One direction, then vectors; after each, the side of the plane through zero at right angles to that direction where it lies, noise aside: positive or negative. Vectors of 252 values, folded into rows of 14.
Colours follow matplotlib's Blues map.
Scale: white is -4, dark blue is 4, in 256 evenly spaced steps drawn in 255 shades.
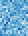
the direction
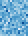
negative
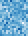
positive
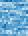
positive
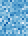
positive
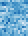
positive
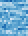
positive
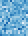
positive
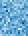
negative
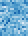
positive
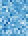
positive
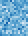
positive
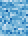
negative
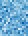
negative
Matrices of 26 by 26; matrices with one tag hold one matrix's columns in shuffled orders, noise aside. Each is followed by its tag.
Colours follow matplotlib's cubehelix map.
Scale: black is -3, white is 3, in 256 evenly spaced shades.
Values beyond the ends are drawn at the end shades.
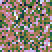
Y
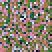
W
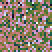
Y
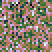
Y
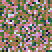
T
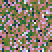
T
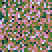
W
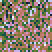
Y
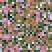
W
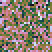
Y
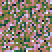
T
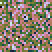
W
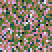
T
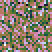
Y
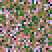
T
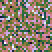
W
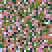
T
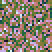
T
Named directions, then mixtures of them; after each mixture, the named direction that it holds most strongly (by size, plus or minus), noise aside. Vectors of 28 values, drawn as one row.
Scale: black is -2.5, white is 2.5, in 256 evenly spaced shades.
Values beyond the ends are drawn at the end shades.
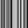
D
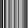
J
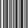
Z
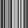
D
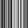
D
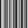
Z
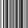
Z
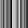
D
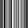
J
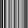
J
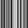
D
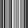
J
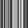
D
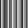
Z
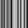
D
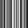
D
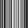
J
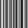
Z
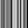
D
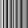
Z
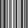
Z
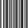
Z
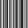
Z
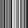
D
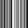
D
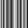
D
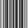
Z
